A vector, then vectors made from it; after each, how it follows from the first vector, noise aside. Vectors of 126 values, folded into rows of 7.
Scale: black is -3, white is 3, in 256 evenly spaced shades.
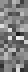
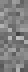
shrunk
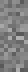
shrunk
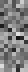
negated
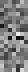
negated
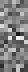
copied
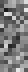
wrapped around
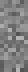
shrunk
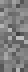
shrunk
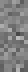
shrunk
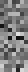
negated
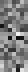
negated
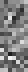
wrapped around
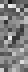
wrapped around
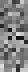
negated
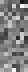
wrapped around
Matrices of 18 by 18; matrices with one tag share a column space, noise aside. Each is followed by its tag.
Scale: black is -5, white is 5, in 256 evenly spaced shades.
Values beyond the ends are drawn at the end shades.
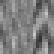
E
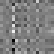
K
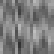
E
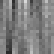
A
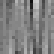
A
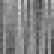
A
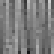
A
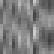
E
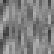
E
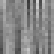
A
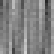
A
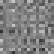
K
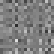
K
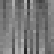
A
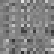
K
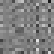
K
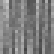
A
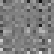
K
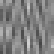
E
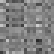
K
